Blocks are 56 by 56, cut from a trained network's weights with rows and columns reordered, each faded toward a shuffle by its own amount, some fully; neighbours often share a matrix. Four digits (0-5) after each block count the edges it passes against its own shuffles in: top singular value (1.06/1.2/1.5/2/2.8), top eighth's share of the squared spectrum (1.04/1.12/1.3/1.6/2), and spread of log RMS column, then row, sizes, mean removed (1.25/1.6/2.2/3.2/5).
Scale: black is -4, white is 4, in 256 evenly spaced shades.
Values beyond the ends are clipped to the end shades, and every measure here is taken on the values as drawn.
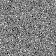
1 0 0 0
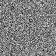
0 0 0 0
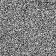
1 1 0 0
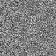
3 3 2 0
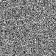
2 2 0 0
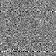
3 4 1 2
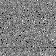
0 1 0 1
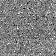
1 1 0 0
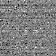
3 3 1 1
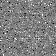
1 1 0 0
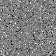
0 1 0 0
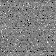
2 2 1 0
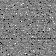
2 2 0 0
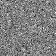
0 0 0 0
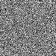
2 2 1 0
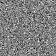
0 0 0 0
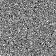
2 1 0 0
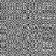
4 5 3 2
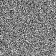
1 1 0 0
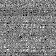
3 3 1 1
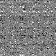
3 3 2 1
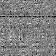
3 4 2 2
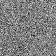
0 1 0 0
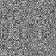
3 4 2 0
